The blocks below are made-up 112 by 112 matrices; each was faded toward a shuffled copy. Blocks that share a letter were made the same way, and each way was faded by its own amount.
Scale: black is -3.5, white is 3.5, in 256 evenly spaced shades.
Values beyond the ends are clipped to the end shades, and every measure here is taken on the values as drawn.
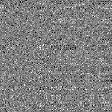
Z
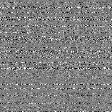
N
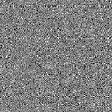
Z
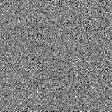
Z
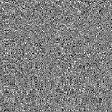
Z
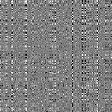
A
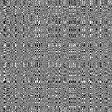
A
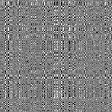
A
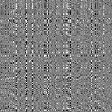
A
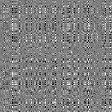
A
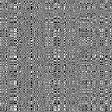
A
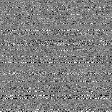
N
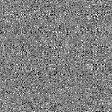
Z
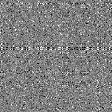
Z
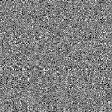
Z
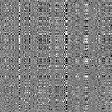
A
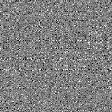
Z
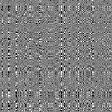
A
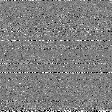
N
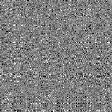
Z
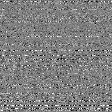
N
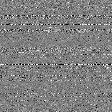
N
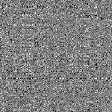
Z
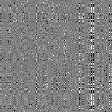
A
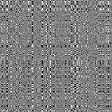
A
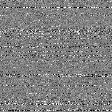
N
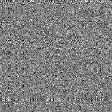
Z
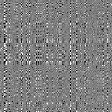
A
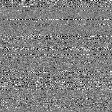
N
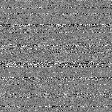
N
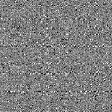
Z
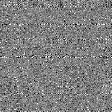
Z
